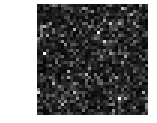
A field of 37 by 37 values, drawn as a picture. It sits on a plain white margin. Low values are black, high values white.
The halves do not mirror each other. There is no overall slope. Most values sit low, with a long tail of high ones. The texture is fine-grained noise. There is no seam. Overall the values sit about 20% of the way up the scale.
